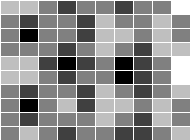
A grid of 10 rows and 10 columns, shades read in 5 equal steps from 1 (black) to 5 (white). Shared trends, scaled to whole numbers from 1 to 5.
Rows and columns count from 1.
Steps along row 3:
down up same down up same down up down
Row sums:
32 30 30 31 27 30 29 31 30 29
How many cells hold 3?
47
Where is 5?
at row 1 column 10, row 5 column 10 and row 6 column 10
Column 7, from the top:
2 3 4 3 1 1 3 4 3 2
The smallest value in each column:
3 1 2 1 2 3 1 2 3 3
